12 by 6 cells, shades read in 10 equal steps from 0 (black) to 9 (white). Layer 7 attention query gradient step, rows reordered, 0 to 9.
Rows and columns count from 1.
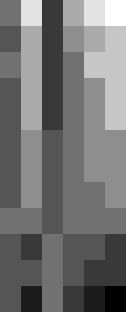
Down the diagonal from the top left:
4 6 2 4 5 5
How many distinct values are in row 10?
3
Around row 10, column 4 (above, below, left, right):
4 3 4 3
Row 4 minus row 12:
0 5 -2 2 4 7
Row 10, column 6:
2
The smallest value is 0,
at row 12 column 6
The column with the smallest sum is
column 3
